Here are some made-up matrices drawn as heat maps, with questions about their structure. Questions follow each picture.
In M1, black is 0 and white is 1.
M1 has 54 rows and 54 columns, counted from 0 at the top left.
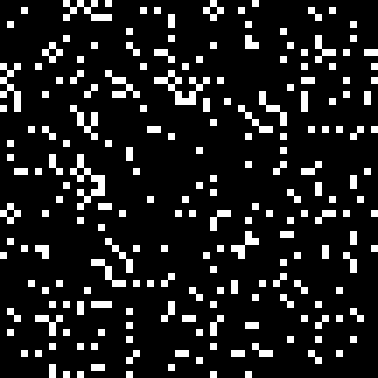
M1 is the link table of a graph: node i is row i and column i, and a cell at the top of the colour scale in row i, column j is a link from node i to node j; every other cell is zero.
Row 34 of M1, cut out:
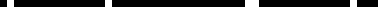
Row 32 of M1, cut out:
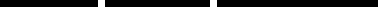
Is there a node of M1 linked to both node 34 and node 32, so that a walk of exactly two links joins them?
no
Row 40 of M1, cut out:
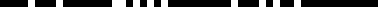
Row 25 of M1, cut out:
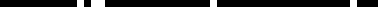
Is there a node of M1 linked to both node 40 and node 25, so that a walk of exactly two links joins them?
no
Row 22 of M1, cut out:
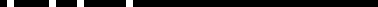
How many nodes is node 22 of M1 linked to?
4
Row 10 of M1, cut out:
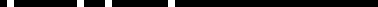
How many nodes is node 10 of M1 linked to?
4
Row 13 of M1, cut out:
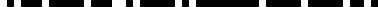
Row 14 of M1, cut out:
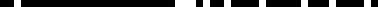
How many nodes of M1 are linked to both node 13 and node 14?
6
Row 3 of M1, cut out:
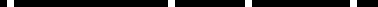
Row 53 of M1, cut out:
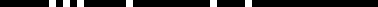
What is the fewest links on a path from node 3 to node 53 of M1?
2
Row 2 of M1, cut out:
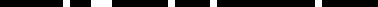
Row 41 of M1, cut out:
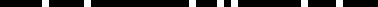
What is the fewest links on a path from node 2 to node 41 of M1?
3
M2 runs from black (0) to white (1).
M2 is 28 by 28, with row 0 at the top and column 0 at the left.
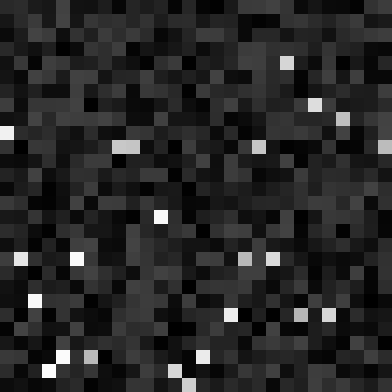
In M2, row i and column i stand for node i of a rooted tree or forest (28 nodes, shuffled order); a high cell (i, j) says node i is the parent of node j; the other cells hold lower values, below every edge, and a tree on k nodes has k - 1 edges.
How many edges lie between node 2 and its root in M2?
3
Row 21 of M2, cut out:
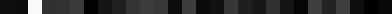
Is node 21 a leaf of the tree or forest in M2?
no
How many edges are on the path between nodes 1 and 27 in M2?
3
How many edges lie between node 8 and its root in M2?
1
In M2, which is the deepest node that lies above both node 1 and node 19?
18
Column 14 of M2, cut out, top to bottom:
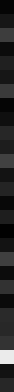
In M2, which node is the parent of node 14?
25
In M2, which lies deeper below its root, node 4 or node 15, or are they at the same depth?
node 4
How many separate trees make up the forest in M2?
5
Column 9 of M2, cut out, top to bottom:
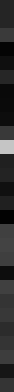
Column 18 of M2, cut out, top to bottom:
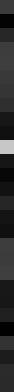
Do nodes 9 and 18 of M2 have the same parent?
yes
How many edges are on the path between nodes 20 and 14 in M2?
3
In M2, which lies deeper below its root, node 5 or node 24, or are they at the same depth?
the same depth
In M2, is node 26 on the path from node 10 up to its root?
no
